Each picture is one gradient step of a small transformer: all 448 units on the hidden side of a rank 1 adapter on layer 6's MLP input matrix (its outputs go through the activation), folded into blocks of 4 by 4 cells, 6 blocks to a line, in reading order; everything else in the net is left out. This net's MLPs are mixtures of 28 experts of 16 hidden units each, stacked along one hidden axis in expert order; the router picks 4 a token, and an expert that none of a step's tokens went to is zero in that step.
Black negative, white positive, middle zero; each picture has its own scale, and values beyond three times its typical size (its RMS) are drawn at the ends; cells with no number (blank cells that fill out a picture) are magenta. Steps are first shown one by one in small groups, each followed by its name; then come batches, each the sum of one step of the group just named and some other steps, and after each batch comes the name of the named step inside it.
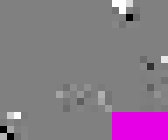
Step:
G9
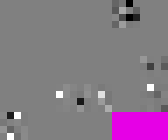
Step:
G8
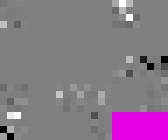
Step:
G9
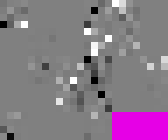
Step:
G9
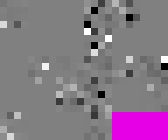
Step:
G8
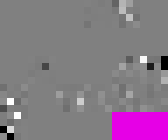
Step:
G9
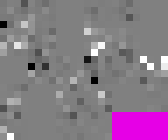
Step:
G8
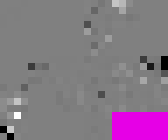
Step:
G9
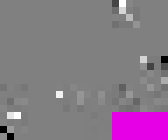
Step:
G8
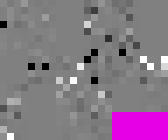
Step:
G8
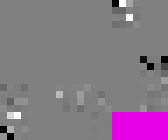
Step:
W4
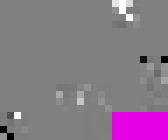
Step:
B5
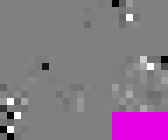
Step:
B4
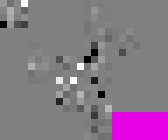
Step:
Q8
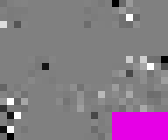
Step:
B4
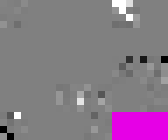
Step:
B5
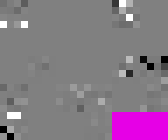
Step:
W4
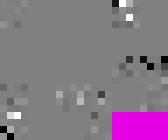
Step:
W4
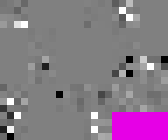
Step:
B4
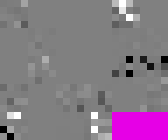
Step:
W4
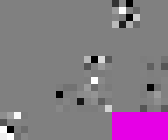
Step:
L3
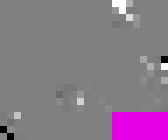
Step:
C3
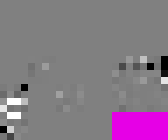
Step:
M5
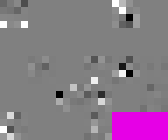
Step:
L3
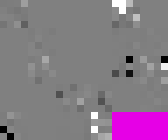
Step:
C3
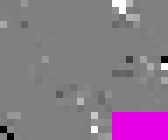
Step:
C3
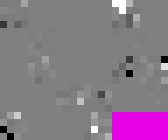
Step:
C3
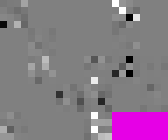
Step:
L3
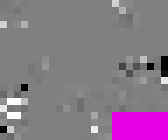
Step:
M5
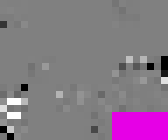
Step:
M5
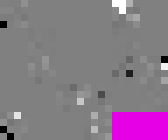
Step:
C3
